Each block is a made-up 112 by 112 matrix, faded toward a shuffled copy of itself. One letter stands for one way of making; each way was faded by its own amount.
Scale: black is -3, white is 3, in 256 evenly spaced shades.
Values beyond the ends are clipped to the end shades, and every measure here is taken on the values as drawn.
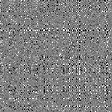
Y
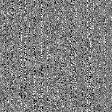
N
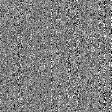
N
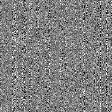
N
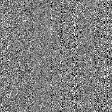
N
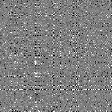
Y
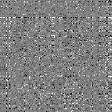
Y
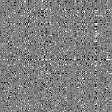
Y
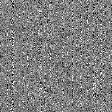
N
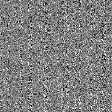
N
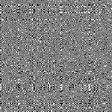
Y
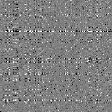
Y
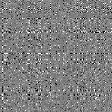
Y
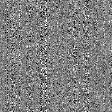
N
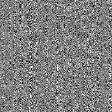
N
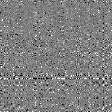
Y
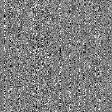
N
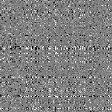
Y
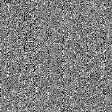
N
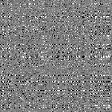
Y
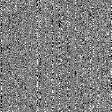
N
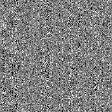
N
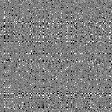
Y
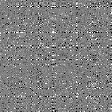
Y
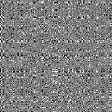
Y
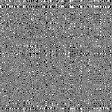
Y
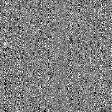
N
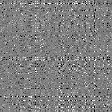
Y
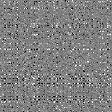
Y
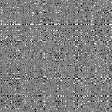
Y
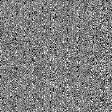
N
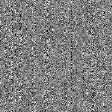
N
